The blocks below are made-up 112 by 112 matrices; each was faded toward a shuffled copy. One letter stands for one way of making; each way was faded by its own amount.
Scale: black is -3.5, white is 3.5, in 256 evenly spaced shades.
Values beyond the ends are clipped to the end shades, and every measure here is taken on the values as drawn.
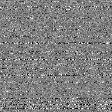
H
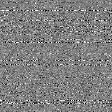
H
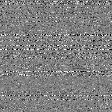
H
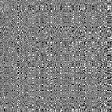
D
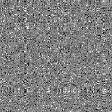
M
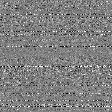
H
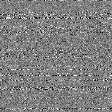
H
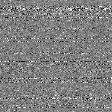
H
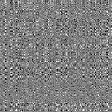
D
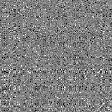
M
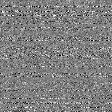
H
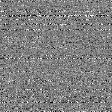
H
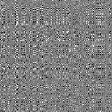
D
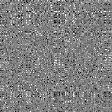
M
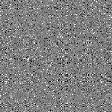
M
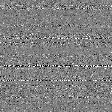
H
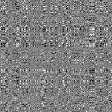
D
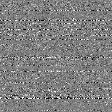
H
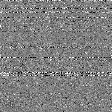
H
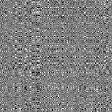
D
